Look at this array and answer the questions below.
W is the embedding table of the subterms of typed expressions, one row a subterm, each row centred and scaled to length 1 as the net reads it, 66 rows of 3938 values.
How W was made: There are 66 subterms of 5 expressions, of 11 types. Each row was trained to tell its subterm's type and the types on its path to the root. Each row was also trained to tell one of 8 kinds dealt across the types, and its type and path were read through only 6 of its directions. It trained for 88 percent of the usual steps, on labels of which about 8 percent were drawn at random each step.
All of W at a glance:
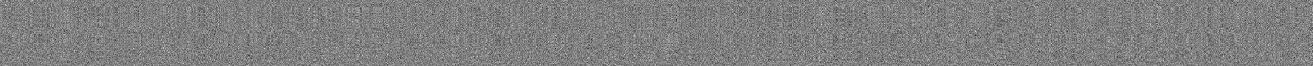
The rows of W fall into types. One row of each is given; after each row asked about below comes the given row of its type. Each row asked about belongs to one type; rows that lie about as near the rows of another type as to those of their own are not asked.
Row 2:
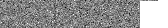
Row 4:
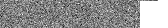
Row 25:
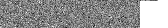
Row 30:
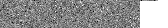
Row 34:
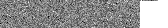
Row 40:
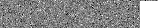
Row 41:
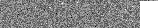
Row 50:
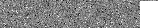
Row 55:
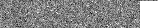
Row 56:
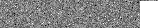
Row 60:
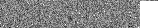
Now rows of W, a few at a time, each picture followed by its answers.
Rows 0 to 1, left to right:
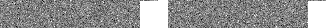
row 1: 34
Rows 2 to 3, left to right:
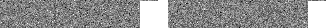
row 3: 41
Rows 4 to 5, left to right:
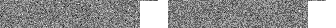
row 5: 30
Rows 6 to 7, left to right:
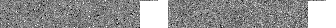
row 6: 50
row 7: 55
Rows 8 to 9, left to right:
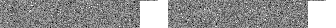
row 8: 55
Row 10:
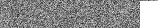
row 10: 55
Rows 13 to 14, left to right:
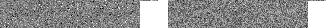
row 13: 50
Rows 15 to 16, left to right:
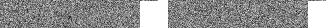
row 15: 25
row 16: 41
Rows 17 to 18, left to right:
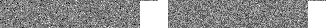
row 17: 56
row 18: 60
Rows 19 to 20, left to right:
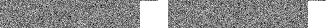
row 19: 25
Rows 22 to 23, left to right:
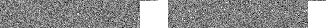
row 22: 56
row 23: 60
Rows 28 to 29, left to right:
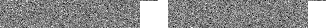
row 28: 2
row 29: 60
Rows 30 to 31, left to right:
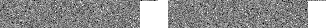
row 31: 2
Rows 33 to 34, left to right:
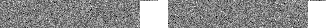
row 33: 50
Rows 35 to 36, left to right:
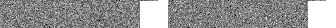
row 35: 41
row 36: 41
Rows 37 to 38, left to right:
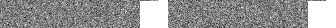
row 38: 60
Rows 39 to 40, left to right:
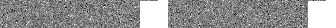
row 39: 40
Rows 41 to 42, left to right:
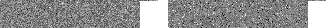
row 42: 40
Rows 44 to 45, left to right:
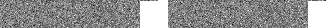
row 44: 41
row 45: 41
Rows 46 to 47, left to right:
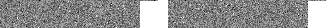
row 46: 30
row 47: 50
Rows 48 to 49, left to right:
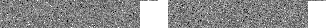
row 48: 40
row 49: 55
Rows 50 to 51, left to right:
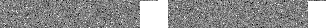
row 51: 2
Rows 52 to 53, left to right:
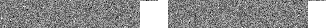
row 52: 2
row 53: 30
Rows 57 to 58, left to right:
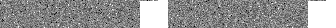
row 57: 2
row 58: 2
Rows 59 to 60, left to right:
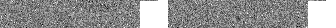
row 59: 40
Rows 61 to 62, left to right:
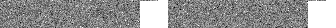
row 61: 50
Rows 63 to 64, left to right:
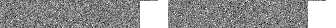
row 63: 56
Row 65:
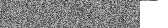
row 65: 30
